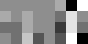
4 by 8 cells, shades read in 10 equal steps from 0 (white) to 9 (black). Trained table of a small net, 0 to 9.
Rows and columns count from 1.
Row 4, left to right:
4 5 2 6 4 6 0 9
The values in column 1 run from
3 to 5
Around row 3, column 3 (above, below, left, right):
3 2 5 4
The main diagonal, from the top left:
4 4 3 6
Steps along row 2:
up down up same up down up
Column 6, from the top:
3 5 7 6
